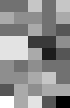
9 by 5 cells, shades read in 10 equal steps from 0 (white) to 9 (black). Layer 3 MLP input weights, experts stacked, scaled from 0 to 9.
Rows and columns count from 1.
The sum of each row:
19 19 24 20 19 23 18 19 19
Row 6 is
4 5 4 5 5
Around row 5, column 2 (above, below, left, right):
1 5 1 3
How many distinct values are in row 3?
3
